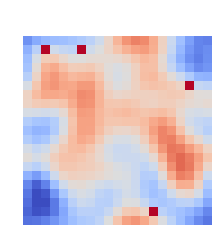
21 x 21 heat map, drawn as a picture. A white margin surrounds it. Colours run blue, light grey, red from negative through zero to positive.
The ninth with the highest average is the middle right. On average the colour sits 50% of the way up the scale. No regular stripes run through it. The bottom left is the ninth with the lowest average. Four lone cells stand out, each far higher than its neighbours.
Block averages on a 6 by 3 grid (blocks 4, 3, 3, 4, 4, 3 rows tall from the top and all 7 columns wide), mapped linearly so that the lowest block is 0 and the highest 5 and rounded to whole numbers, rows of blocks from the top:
3 4 2
5 4 4
4 5 4
3 4 5
2 3 4
0 3 2
